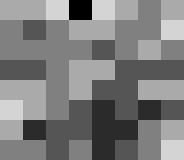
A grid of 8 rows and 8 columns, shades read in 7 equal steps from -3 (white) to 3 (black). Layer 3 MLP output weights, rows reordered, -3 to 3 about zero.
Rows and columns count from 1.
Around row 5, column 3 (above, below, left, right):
0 0 -1 -1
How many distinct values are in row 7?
4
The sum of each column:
-4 1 0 2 4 5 1 -5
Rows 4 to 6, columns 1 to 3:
1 1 0 / -1 -1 0 / -2 -1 0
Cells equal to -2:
5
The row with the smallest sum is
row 1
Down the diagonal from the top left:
-1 1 0 -1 1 1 0 -2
